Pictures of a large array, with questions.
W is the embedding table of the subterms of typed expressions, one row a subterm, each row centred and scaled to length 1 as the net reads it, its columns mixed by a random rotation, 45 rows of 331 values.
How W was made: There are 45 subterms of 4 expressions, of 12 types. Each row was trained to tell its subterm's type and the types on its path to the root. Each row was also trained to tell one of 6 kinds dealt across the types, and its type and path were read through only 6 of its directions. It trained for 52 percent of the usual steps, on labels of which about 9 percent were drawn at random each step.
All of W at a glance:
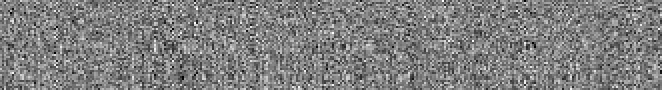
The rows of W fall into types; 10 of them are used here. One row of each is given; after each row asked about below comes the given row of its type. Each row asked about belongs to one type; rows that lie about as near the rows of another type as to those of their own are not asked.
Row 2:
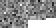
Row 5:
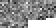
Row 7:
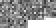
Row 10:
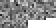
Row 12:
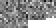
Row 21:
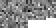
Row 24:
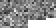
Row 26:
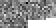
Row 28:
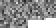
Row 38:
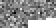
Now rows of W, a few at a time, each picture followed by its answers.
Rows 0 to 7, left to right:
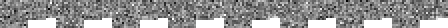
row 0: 2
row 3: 12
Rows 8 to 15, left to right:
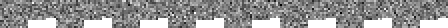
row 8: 28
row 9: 24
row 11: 24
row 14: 26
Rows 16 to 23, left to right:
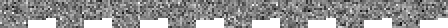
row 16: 5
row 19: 10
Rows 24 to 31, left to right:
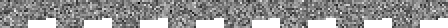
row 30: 5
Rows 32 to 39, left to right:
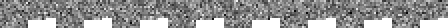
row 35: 10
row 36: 10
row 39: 38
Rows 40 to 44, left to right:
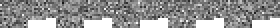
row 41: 21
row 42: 5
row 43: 24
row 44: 38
